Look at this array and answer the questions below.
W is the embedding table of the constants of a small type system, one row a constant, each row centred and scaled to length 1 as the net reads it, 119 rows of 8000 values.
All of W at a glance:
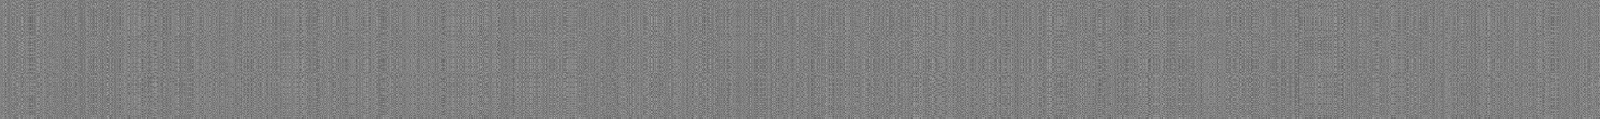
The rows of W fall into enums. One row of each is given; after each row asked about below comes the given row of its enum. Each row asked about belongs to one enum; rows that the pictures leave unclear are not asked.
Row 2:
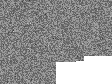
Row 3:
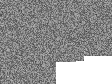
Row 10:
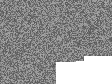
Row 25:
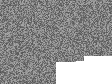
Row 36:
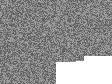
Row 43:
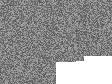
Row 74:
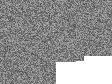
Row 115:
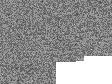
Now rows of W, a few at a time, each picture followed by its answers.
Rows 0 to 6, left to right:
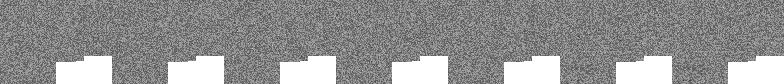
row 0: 25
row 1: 36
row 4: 43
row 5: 115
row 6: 115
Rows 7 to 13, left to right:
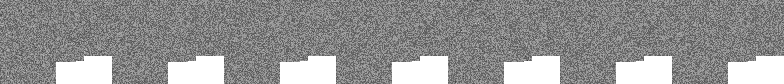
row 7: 3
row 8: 25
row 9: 36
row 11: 2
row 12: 10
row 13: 25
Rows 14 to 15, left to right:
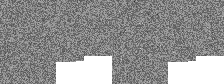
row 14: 36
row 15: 2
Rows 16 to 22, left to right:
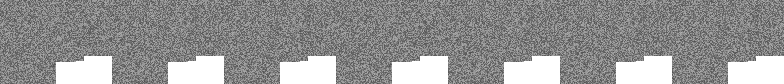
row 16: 10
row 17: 25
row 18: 43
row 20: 25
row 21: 25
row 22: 43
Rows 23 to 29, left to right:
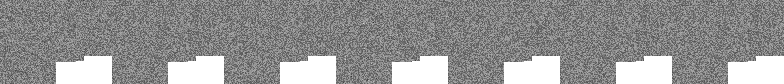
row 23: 74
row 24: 43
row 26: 2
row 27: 10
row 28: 43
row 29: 43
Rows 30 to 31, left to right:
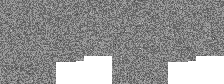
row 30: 115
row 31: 2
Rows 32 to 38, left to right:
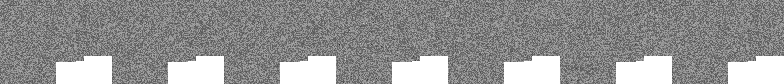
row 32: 43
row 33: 10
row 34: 10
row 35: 2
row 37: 115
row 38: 43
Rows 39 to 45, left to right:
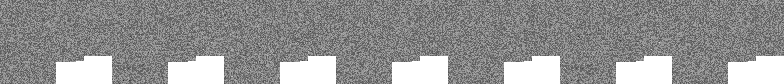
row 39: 36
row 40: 115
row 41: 3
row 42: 25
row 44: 115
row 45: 25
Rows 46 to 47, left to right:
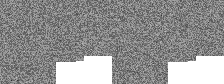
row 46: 115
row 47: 74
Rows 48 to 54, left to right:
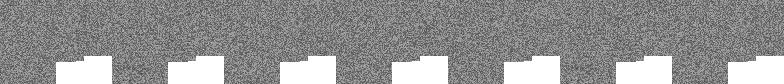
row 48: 43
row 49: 115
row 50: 25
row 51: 10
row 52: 36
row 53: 115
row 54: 25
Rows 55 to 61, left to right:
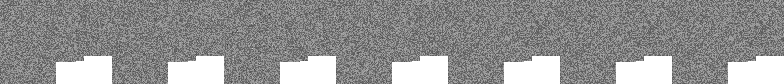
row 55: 43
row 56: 36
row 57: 2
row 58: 25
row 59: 10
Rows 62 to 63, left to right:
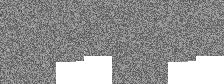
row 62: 3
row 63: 36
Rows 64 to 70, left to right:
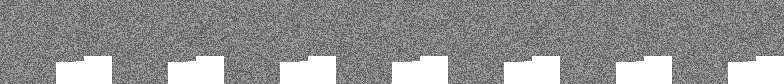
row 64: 43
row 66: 74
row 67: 36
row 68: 10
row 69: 43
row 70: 3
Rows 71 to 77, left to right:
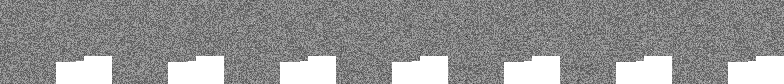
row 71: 36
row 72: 25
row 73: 2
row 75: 115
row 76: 115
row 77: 2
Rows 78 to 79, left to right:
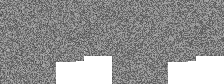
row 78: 3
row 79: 10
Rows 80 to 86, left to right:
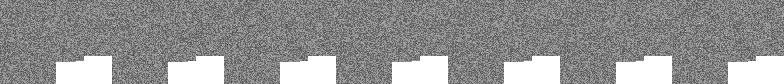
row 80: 36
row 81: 3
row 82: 2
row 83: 36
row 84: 36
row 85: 36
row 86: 2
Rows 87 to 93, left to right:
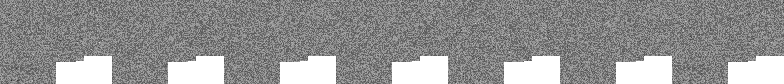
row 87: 115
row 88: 10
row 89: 36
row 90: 10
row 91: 2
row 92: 36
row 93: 115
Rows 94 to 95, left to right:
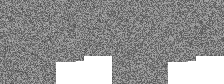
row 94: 74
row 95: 10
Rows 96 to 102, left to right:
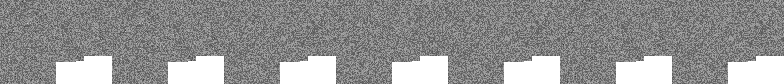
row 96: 2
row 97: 2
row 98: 10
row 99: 25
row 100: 10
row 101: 2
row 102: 10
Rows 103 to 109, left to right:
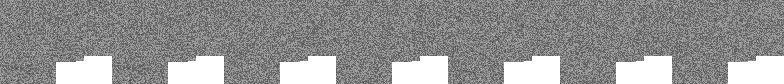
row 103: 115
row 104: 115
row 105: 10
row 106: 43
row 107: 74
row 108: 25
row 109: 36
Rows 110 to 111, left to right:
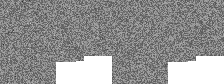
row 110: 2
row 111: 10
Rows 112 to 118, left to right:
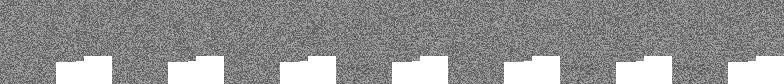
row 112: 43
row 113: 2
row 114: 10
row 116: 36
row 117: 115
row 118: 115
